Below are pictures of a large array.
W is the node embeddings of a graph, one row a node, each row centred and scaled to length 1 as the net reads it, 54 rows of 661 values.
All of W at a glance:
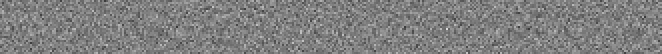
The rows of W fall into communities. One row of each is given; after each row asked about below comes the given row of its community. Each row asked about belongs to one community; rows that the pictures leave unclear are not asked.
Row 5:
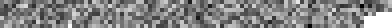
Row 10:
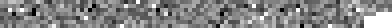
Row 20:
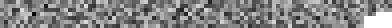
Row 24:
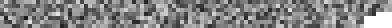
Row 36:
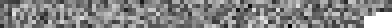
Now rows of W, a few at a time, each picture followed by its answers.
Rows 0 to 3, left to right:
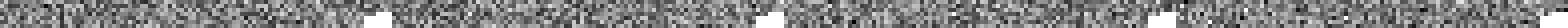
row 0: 24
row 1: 5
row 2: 24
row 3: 36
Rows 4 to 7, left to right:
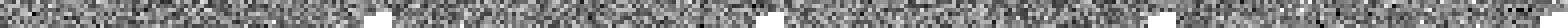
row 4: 20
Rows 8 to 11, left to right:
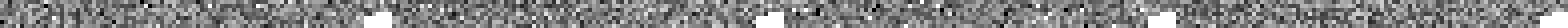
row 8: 24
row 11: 5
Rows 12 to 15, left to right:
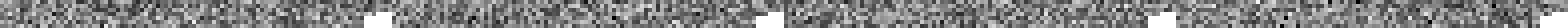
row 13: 10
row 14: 36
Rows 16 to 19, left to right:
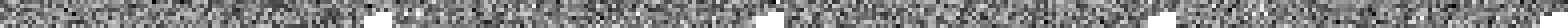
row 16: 5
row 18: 20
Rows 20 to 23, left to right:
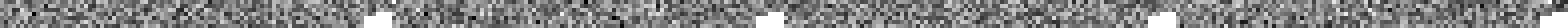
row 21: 10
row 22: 5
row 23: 24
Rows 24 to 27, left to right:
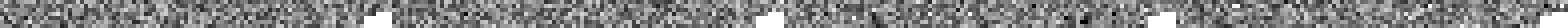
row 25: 5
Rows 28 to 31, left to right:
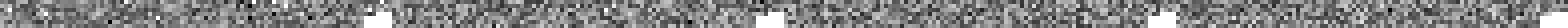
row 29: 24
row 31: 5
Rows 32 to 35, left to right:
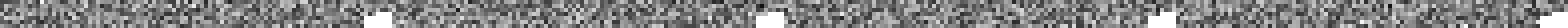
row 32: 36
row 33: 5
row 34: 24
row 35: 36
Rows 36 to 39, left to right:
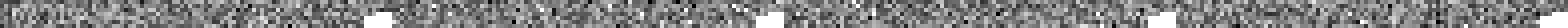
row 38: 10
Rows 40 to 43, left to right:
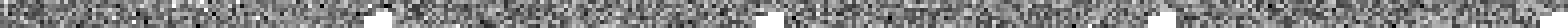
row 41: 10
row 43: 10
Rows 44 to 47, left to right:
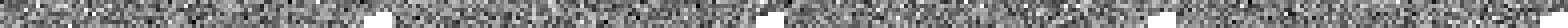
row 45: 24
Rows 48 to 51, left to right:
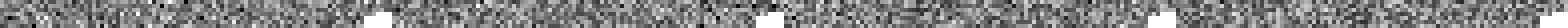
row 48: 20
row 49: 5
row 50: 20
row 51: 24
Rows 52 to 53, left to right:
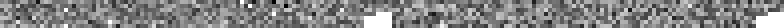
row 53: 36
